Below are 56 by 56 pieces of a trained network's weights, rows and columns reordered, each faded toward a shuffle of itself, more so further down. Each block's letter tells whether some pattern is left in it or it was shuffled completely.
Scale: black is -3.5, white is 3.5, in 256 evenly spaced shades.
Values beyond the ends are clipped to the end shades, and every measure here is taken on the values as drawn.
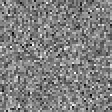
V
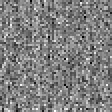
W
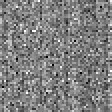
W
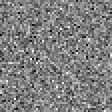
V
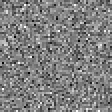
V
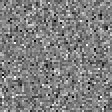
V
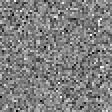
V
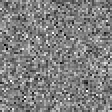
V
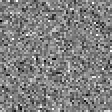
V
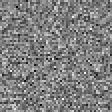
W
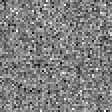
V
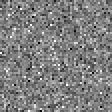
V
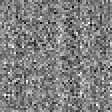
W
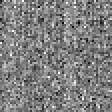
W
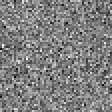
V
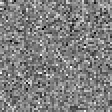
V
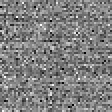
W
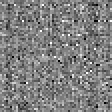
W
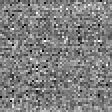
W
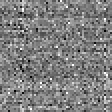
W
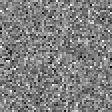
V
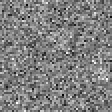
V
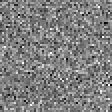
V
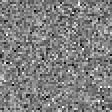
V
